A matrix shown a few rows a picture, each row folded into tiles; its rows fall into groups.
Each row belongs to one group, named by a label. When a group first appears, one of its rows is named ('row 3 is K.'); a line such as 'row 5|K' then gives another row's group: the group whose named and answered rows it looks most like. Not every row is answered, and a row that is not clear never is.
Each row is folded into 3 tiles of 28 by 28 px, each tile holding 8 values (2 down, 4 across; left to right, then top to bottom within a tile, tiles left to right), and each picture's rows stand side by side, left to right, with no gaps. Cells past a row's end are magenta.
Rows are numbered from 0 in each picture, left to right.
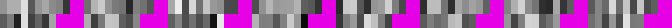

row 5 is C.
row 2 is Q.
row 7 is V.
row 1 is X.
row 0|Q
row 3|C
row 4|C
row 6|X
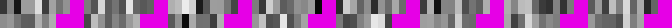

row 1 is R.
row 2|Q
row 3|R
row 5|V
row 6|X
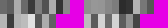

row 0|X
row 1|X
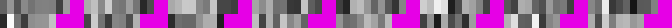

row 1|Q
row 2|C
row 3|X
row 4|R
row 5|Q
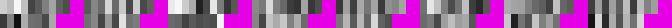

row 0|Q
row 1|V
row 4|V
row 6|X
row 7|V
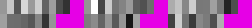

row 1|Q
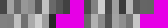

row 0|C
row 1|R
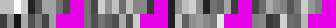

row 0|Q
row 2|R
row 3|R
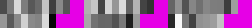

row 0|C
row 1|Q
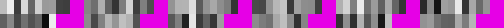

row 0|Q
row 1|C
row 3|R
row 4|Q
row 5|V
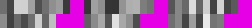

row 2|V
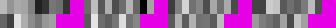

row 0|X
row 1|V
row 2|R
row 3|R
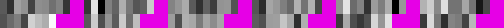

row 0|R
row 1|V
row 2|X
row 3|R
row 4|V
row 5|Q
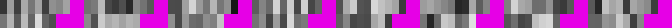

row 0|V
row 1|X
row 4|C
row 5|X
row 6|C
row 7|R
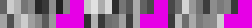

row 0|X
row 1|Q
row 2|R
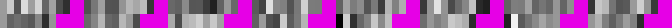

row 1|C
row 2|X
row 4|V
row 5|C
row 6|V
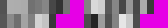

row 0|C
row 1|C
